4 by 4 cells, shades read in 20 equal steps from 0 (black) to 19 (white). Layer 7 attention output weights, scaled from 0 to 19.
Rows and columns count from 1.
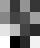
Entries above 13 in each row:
0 0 2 2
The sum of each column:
58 23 25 37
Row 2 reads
10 5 6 12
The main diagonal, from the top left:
12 5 5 18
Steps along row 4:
down up up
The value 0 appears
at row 4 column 2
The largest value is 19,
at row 4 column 1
